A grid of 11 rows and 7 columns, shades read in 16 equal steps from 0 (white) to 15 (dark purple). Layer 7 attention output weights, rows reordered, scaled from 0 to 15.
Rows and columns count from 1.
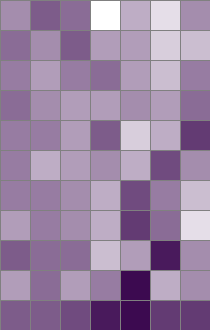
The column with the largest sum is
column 5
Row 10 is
6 9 6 8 15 5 7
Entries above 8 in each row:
2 2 1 2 2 1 1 2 4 2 7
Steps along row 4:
down down same up down up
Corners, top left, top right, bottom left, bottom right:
7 7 10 12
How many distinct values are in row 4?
3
